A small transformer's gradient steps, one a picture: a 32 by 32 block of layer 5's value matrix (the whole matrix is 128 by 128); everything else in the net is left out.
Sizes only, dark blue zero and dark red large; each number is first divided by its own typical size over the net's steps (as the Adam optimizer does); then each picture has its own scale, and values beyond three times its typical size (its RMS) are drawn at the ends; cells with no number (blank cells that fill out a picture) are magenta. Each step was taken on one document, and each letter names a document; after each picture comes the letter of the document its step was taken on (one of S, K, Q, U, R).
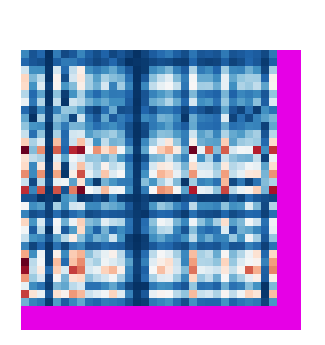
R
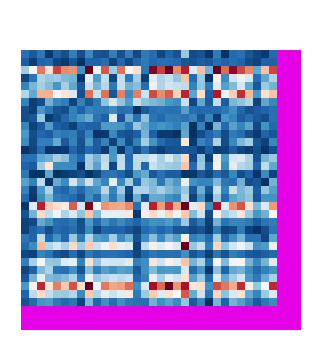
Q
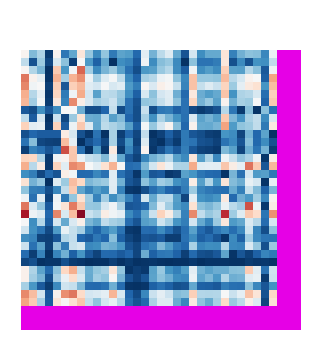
R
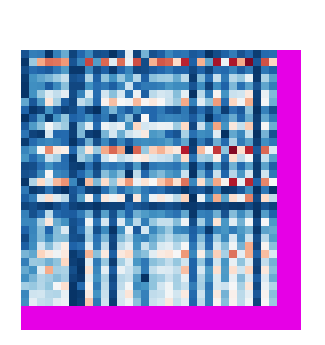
Q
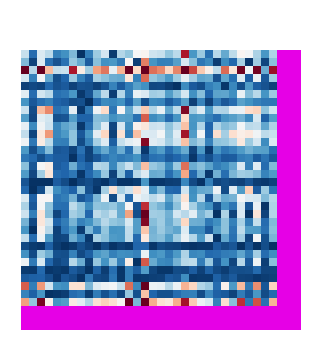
Q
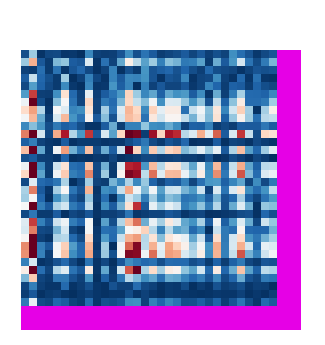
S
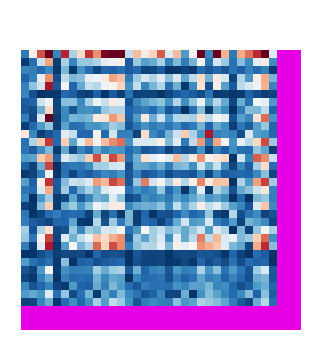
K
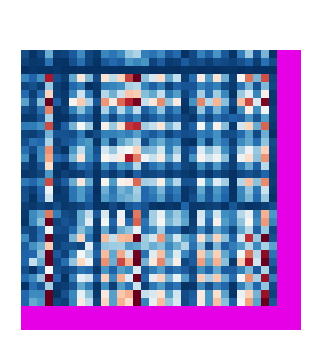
Q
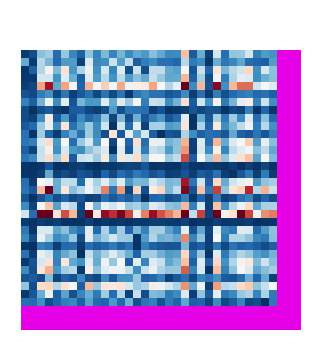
Q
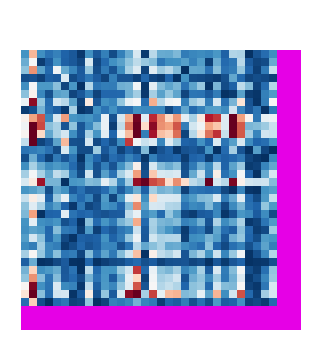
S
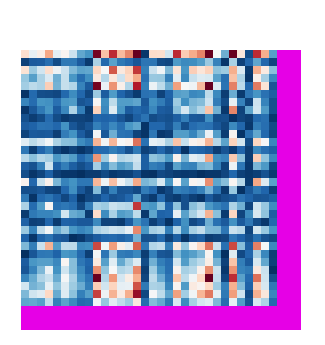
K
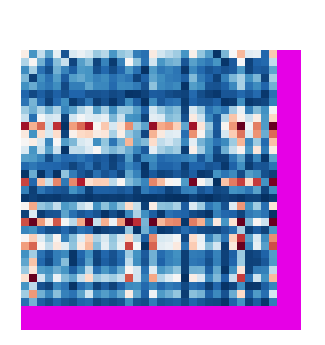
S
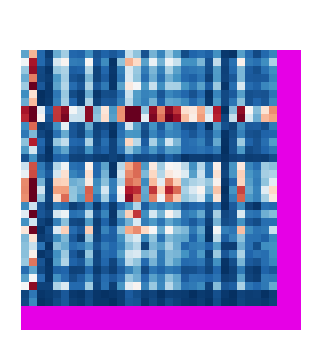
S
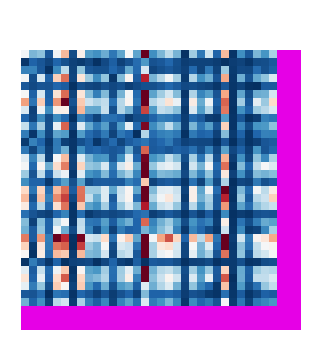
R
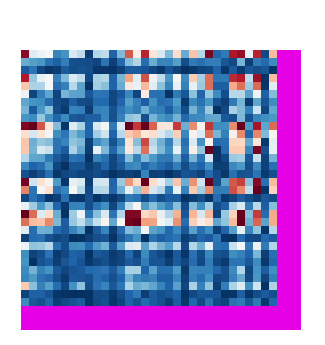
S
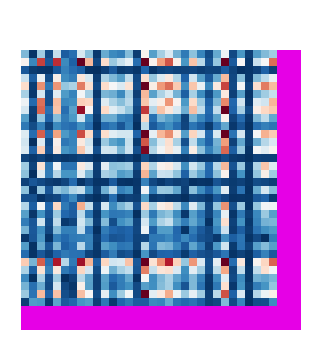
R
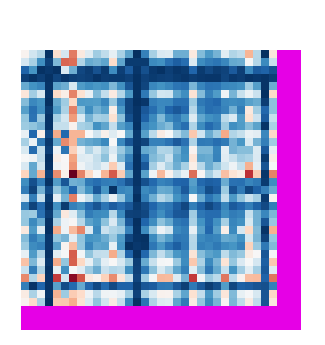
R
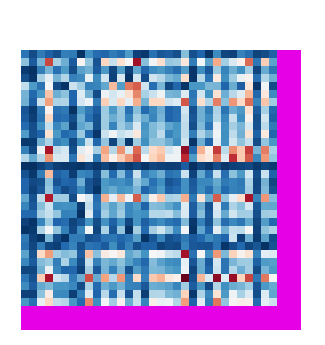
Q
